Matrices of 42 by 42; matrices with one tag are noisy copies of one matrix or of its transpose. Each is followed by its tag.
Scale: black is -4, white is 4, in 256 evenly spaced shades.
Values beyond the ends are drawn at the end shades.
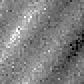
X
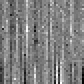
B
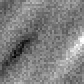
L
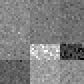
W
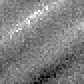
X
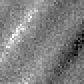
X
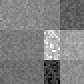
W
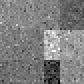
W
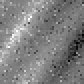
X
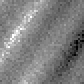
X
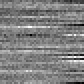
B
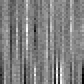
B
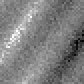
X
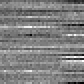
B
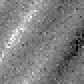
X
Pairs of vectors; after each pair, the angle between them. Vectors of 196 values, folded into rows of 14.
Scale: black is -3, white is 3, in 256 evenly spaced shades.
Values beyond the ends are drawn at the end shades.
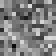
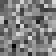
orthogonal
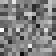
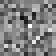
orthogonal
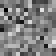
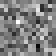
partly opposed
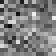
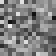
nearly opposite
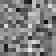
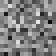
orthogonal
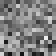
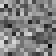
partly aligned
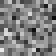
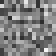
partly opposed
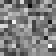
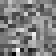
orthogonal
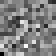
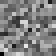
nearly parallel
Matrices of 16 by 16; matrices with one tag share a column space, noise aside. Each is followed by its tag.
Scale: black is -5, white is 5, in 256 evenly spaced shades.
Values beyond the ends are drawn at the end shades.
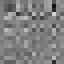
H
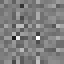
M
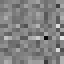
M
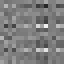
M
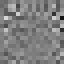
H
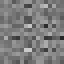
M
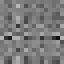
M
